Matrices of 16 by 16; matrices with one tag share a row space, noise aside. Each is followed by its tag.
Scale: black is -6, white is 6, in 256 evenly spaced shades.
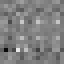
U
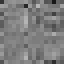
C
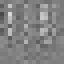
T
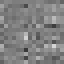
C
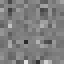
T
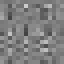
T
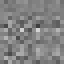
U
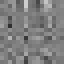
T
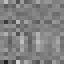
U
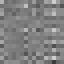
C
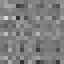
U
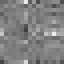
C
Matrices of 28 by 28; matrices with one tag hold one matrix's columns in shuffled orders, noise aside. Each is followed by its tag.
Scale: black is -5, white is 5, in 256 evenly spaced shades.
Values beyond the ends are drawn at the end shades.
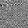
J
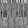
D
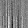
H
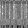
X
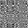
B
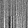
H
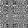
B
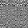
J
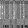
X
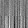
H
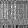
X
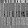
D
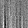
H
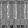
X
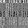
D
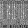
X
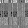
D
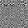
J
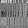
D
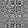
B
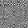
J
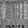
X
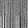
H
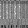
X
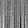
H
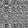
B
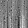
H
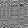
J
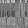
D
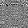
J
